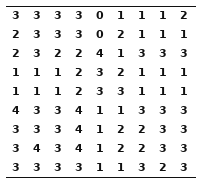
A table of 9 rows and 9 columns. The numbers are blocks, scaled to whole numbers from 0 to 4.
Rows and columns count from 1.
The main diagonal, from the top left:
3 3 2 2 3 1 2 3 3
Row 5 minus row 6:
-3 -2 -2 -2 2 2 -2 -2 -2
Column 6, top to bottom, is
1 2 1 2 3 1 2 2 1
